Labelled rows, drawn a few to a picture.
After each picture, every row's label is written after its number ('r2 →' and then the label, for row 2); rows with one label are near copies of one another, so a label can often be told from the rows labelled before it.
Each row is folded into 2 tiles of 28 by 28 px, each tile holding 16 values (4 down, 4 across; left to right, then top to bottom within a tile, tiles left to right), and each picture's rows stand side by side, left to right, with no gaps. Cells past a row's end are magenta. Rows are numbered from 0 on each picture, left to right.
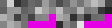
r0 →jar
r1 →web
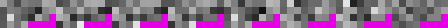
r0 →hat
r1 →web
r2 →web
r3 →web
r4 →hat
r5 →jar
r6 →jar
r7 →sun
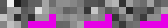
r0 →jar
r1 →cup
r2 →sun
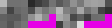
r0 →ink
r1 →web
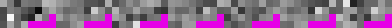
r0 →hat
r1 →cup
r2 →web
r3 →cup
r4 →sun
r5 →cup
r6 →jar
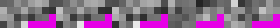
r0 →web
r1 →web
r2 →web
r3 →ink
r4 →jar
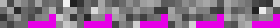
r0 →sun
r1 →jar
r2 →web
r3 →web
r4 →cup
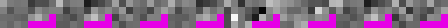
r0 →ink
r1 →ink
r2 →sun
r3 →ink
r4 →hat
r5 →cup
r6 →ink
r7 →sun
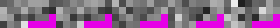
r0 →web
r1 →web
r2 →sun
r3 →hat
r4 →jar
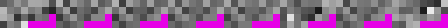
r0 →web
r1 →sun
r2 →sun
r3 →sun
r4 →sun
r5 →hat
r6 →sun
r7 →cup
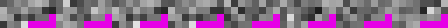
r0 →web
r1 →jar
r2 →web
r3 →web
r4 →sun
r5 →hat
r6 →sun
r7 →cup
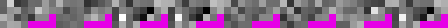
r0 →jar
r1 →ink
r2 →hat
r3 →hat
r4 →sun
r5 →sun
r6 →cup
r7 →hat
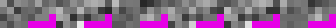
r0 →sun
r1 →web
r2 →ink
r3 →web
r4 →web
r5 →ink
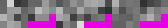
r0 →jar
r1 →web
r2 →ink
